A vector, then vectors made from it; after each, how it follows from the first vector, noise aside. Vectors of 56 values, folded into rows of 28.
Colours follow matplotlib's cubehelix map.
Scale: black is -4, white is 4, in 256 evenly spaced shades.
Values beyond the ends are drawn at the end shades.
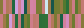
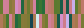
reversed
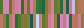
reversed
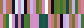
scaled up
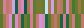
sign-scrambled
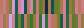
sign-scrambled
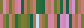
reversed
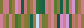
reversed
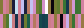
scaled up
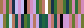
scaled up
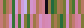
sign-scrambled
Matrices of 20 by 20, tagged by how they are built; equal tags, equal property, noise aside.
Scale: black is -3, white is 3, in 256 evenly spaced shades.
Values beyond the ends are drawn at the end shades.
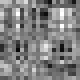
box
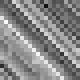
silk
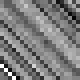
silk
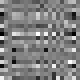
box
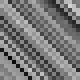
silk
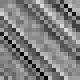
silk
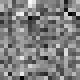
box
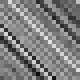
silk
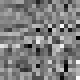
box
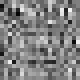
box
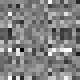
box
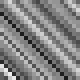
silk
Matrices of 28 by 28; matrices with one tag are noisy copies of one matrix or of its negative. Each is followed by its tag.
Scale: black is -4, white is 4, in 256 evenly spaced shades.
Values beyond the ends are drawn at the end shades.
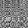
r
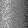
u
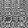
r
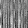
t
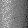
u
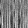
t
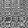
r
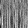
t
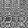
r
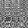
r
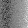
u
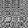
r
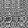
r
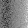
u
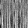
t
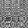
r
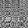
r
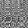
r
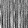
t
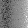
u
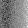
u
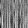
t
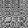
r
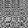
r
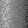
u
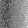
u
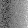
u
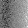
u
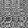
r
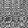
r
